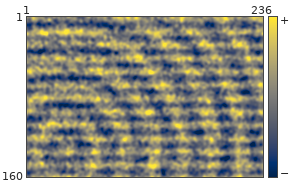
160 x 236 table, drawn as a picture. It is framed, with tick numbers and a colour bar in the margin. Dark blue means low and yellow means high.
No overall slope runs across the table. The values follow a bell shape. Overall the values sit about 50% of the way up the scale. There is no seam. Rings spread out from the bottom left. Horizontal stripes repeat 12 times down the table.
